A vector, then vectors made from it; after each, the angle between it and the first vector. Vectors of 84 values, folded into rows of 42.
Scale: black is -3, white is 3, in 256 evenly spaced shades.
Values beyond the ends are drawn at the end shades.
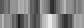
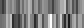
partly aligned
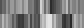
nearly parallel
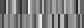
orthogonal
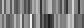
partly opposed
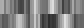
nearly opposite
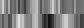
nearly opposite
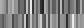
orthogonal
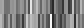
orthogonal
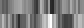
nearly parallel
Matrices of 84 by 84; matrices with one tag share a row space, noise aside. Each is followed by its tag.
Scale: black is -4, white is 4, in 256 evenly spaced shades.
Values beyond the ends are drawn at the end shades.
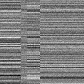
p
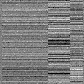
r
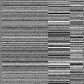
r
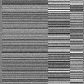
r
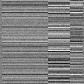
r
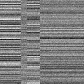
p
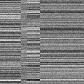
p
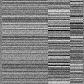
r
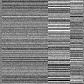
r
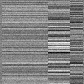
r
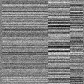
r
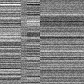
p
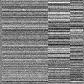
r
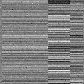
r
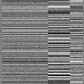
r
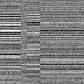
p
